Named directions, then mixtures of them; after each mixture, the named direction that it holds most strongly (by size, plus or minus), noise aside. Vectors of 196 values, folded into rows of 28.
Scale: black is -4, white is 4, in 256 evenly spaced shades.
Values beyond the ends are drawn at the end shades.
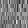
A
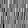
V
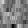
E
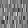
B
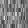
B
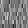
B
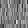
A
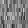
V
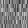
A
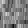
E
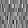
B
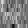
E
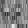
E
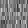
A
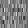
B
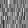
V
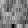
E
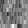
E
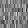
B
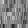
E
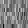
V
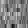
E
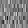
B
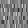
B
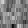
E
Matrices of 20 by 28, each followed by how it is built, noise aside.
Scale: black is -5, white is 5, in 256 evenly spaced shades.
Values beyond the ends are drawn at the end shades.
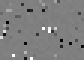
sparse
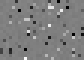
sparse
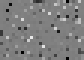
sparse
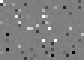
sparse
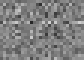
low rank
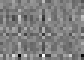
low rank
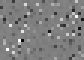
sparse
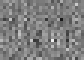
low rank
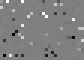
sparse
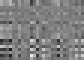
low rank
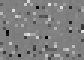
sparse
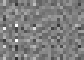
low rank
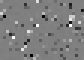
sparse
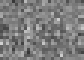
low rank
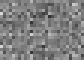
low rank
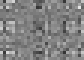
low rank
